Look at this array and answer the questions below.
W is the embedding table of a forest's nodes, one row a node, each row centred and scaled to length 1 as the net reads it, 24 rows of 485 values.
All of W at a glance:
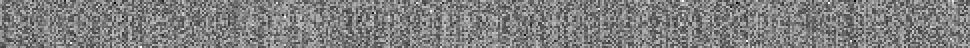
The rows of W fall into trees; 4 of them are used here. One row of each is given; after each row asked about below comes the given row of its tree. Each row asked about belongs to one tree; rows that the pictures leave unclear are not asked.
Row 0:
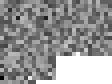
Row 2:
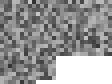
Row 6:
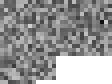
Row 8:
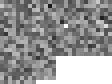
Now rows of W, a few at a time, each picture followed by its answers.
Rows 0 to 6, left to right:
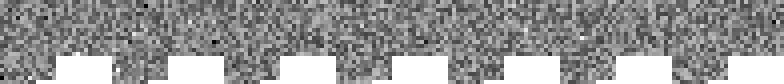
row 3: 8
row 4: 6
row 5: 2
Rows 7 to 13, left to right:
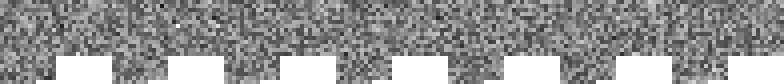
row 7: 0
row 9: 8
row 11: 2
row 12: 2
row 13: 8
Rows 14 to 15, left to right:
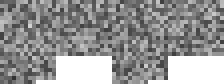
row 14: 6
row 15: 8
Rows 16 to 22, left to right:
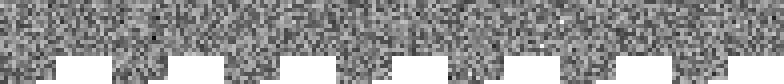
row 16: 8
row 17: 0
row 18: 6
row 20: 0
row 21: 6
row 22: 8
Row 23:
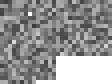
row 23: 6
